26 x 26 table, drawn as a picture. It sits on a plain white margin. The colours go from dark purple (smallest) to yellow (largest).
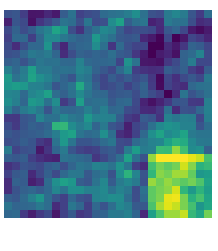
The top right is the ninth with the lowest average. The values are skewed, with a long tail toward high values. In the bottom right lies a patch that is higher than the rest. The bottom right is the ninth with the highest average. Values change most from cell to cell in the bottom right.
